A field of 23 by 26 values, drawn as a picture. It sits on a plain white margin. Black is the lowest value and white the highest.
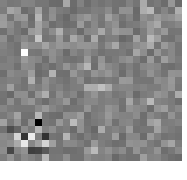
In the bottom left lies a patch that is rougher than the rest. No regular stripes run through it. On average the colour sits 50% of the way up the scale. The bottom left is the roughest part. There is no overall slope.
